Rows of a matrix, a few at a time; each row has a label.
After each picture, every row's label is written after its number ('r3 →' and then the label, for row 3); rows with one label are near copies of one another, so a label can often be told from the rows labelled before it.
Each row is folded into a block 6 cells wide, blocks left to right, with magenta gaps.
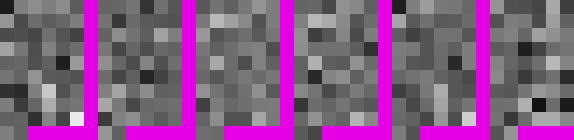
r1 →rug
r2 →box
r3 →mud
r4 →mud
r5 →rug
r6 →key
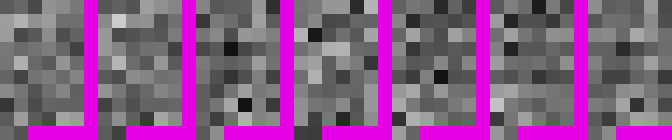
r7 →mud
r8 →mud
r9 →key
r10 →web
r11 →box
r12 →box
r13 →key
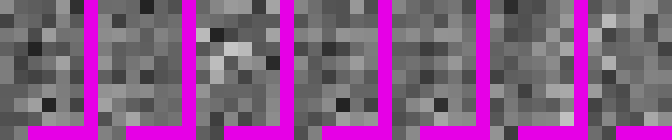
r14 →key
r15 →box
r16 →web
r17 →key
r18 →key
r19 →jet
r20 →mud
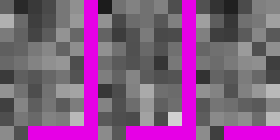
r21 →jet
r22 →rug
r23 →jet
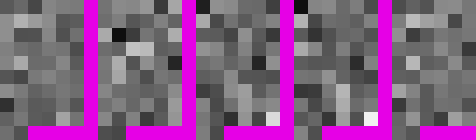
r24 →mud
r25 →web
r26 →rug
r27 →rug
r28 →mud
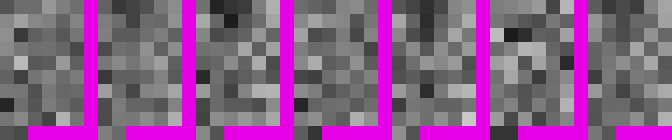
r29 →mud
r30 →jet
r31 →jet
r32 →mud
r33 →jet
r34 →web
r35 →jet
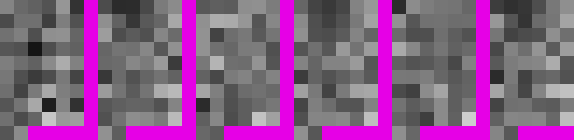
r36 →key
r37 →jet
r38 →mud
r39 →jet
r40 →rug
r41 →jet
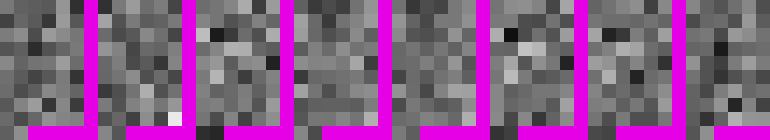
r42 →key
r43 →rug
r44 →web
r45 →jet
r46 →jet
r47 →web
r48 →web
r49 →key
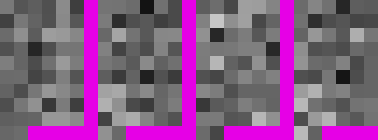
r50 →key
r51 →box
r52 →mud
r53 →box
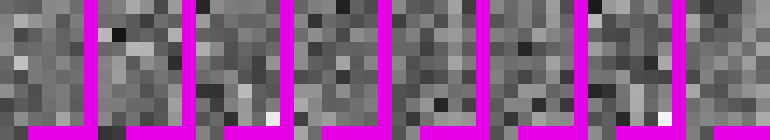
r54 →mud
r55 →web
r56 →rug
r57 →box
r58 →key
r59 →key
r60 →rug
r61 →jet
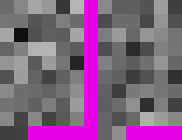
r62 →web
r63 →key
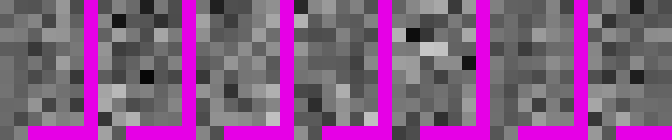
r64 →key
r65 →box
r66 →jet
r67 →rug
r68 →web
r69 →key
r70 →box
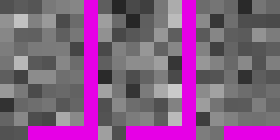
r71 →mud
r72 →jet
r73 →box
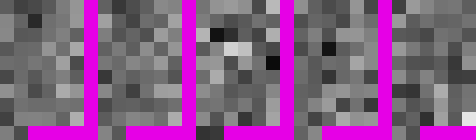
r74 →jet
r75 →jet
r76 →web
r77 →key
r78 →rug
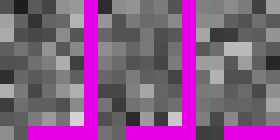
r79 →jet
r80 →rug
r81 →web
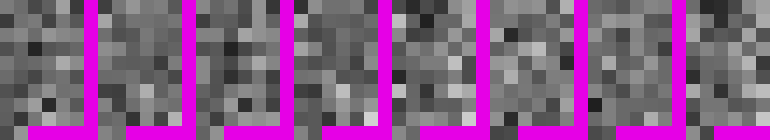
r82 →key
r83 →rug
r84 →key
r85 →rug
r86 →jet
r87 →web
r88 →mud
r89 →jet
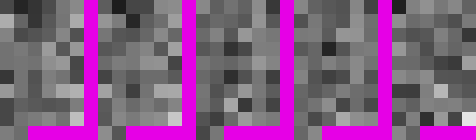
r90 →jet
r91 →jet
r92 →key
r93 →key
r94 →rug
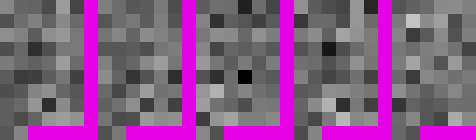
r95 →key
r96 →key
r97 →box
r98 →key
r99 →mud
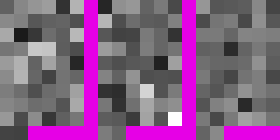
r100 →web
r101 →rug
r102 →key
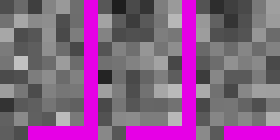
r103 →mud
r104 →jet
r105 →jet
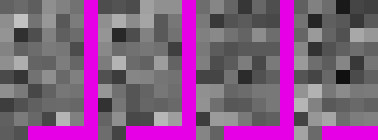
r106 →mud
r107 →mud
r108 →box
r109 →box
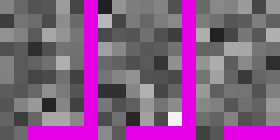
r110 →key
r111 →rug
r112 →web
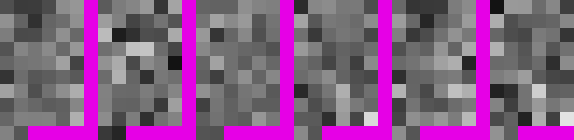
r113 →jet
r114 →web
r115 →mud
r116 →rug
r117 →jet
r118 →rug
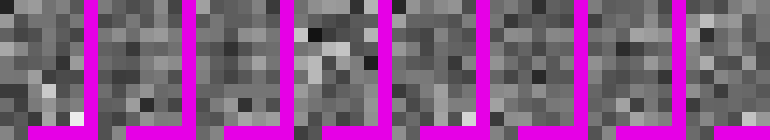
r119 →rug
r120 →key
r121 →key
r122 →web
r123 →rug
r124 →box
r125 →key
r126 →mud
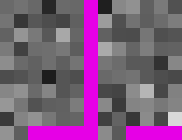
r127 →box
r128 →rug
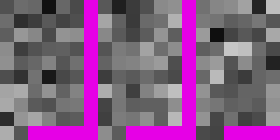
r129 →box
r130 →jet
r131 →web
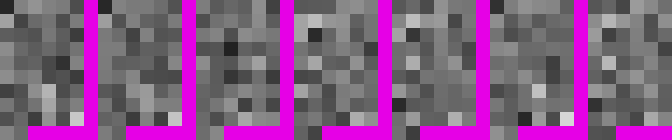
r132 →rug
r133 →rug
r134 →key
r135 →mud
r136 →mud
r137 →rug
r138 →mud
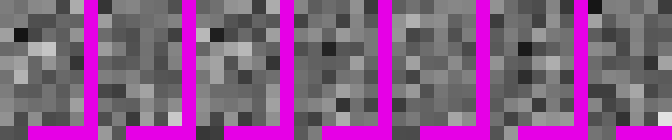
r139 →web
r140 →rug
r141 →web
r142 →key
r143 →mud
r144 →key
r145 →rug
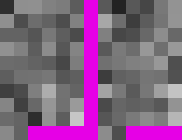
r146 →rug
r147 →jet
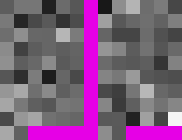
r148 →box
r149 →rug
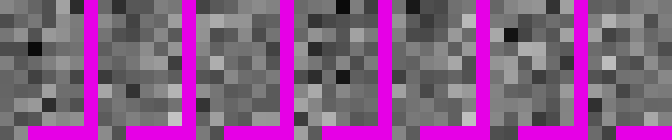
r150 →key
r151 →jet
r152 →mud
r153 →box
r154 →jet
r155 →web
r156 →mud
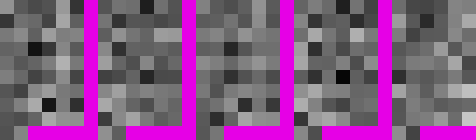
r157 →key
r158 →box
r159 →key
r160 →box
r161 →jet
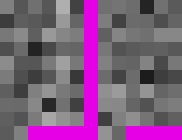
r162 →key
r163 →box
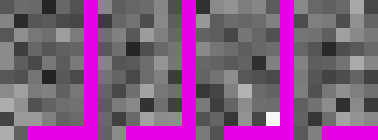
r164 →box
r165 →key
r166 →rug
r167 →key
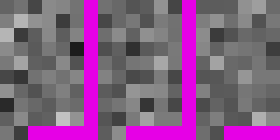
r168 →mud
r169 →key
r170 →mud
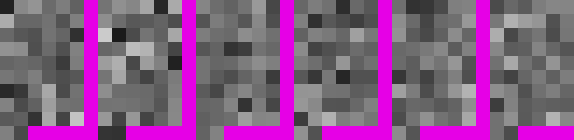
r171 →rug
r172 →web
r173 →key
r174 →box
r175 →jet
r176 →mud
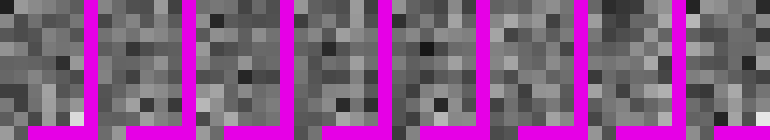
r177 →rug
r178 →key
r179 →box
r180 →key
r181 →key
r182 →mud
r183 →jet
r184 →rug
